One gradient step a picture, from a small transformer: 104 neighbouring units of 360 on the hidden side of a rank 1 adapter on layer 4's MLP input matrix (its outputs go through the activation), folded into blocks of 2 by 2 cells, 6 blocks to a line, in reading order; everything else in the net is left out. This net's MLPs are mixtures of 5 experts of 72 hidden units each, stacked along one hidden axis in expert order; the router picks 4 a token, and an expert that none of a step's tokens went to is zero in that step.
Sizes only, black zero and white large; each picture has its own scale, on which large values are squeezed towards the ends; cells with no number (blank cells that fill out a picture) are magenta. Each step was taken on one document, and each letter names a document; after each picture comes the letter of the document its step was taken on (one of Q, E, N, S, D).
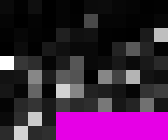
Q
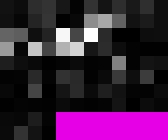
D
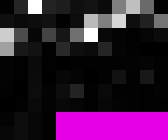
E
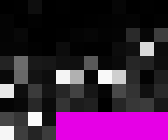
Q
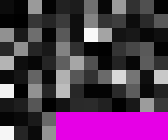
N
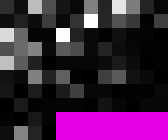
E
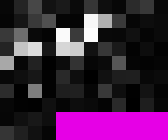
D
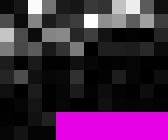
E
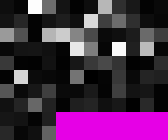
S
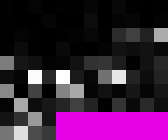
Q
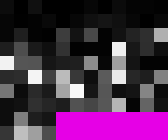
Q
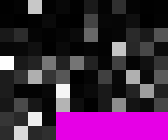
Q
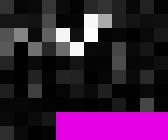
D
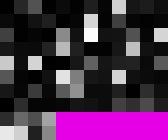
N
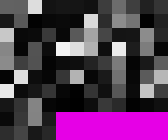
S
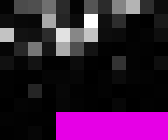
E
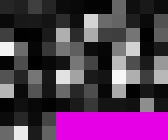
N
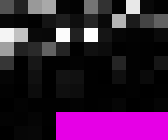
E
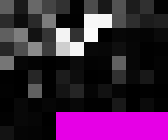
D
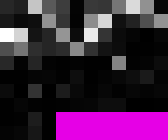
E
